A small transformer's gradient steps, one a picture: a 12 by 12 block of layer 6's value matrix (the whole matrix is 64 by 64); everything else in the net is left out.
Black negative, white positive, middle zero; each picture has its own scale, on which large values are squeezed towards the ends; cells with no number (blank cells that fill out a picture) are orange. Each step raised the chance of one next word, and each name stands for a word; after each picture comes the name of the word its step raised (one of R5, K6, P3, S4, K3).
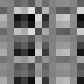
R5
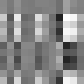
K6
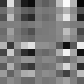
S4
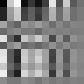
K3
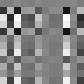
R5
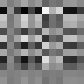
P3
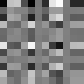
S4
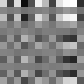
K3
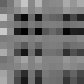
K6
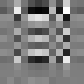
P3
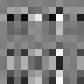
K6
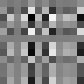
R5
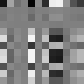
K3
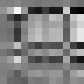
P3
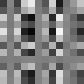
K6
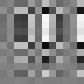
P3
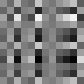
K3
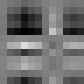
K6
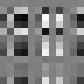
R5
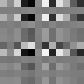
S4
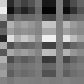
P3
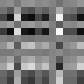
K6
